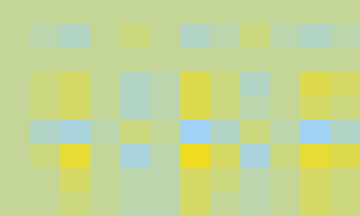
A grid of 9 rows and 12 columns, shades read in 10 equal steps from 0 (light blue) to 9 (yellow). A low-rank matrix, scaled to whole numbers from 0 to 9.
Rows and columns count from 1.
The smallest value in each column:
4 2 1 3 1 3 0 2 1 3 0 2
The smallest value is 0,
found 2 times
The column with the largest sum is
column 7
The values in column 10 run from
3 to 5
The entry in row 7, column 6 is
3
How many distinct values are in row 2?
4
